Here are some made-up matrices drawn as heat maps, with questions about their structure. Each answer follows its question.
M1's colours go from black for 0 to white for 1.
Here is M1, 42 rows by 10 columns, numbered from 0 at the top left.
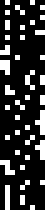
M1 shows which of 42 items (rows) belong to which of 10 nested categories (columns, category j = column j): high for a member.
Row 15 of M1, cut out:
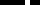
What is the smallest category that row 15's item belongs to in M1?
5
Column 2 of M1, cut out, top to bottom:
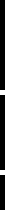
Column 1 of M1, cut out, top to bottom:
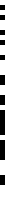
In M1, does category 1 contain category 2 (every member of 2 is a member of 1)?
yes
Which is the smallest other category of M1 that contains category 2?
1
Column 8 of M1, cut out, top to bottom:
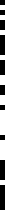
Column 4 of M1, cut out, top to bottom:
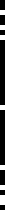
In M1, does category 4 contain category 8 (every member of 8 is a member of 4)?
no
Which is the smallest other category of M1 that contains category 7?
8
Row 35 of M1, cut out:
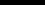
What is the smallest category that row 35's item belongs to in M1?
9
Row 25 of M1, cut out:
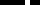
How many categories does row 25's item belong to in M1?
3
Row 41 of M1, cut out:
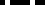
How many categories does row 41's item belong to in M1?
3
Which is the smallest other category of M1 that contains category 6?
1
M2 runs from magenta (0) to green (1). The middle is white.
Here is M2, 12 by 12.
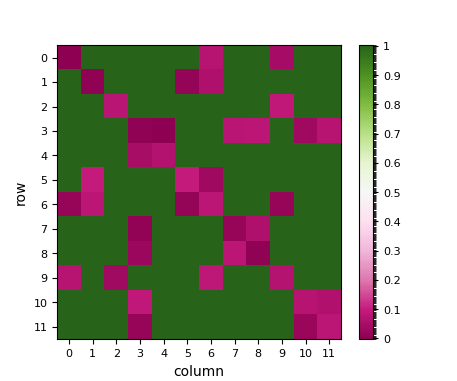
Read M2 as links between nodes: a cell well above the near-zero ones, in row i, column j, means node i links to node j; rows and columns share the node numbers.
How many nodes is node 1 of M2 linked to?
9
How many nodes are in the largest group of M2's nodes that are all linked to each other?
6
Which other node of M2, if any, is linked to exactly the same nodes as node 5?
node 1
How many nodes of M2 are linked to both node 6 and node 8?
4
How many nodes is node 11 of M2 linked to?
9
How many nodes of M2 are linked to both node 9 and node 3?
2
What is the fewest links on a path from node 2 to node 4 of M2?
1
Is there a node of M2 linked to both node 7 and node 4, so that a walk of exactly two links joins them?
yes
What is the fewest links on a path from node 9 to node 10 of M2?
1
